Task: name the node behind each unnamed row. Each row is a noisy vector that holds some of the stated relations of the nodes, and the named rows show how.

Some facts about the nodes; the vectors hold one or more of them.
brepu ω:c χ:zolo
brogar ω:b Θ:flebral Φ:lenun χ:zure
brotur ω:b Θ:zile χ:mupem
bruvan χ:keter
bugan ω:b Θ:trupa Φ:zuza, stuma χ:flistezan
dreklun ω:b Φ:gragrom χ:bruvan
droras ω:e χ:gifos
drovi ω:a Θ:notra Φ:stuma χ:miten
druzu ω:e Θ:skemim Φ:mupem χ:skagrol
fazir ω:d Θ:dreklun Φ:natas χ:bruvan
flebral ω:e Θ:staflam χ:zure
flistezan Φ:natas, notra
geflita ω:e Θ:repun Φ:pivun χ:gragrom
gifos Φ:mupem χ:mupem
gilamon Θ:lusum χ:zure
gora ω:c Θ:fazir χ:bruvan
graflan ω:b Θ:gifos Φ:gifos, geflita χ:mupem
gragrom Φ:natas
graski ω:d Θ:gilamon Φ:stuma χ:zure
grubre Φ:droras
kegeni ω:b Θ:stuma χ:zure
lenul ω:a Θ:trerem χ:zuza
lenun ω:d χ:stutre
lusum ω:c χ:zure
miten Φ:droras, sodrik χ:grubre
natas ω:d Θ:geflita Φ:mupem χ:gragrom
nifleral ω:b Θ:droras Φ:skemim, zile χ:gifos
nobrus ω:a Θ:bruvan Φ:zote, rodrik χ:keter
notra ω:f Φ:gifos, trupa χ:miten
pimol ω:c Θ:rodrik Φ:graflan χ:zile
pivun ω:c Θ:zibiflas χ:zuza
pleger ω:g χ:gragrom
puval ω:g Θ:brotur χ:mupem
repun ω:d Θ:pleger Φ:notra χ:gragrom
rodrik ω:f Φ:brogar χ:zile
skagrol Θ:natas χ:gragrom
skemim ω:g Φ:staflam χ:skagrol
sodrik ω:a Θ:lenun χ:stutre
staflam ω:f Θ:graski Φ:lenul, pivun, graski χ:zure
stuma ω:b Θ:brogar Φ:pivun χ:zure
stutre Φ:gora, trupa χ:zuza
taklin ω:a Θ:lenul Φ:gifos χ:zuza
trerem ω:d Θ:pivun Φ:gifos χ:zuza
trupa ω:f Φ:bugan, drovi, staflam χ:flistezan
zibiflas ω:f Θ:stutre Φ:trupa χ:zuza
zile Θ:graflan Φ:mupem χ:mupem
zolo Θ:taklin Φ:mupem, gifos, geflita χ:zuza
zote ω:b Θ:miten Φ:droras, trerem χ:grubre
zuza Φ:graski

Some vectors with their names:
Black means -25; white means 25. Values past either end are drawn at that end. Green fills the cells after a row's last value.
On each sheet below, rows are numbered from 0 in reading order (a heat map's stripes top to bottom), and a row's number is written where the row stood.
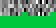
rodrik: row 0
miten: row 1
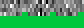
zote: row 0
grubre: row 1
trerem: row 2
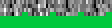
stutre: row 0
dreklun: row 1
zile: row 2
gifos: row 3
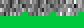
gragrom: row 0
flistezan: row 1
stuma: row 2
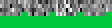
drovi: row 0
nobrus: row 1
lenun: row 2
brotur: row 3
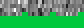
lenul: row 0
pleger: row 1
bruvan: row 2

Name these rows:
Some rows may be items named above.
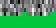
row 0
nobrus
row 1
stutre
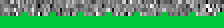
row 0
pivun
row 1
gilamon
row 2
repun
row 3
nifleral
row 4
graski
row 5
zote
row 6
skemim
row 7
brogar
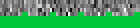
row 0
taklin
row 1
rodrik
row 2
druzu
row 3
zolo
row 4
kegeni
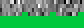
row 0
staflam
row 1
trerem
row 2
lusum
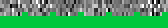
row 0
gora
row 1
droras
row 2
pimol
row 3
rodrik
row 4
brepu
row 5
sodrik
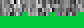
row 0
zibiflas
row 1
rodrik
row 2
puval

